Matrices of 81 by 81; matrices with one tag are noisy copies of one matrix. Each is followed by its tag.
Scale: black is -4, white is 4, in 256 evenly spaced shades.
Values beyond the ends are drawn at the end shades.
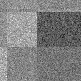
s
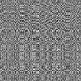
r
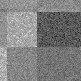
s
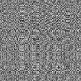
r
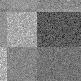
s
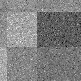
s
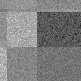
s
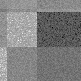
s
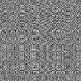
r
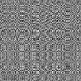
r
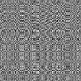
r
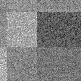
s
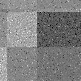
s
